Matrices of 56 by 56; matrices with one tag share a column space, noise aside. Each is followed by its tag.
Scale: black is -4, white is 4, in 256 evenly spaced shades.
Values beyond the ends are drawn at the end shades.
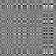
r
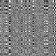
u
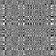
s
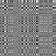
u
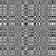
s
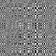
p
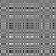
p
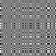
p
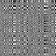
u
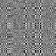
p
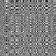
u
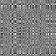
r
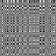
u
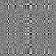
r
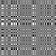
s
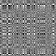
r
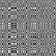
p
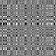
s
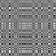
p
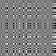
p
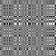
s
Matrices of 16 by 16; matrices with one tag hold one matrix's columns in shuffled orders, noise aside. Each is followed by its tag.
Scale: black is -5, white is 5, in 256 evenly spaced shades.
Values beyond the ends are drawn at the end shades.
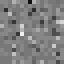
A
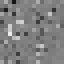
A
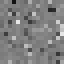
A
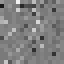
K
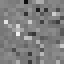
A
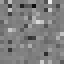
K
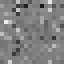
K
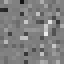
A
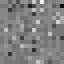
K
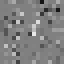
A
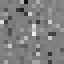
A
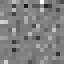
K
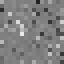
A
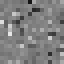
A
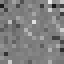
K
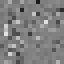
A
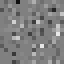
A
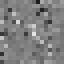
A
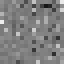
K
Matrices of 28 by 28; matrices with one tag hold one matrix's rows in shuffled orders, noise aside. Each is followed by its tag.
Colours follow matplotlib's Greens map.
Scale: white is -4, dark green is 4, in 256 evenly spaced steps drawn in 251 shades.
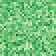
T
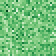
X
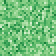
T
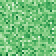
X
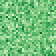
X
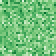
T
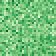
X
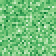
T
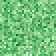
T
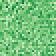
X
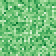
T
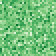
T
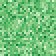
T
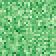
T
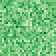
T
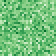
T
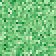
T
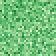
T
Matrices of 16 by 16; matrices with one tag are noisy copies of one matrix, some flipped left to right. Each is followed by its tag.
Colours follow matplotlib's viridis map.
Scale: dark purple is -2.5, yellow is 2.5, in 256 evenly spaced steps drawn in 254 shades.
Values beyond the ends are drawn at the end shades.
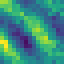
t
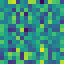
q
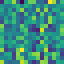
q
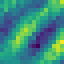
t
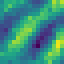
t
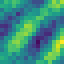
t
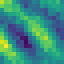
t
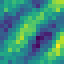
t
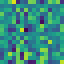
q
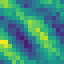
t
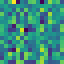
q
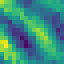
t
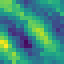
t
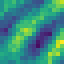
t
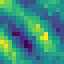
t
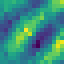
t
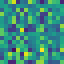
q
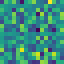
q
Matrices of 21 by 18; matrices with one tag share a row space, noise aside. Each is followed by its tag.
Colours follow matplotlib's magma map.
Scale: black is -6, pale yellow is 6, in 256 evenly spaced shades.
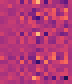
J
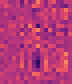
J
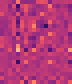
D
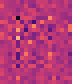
D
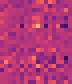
J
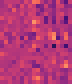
J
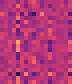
D
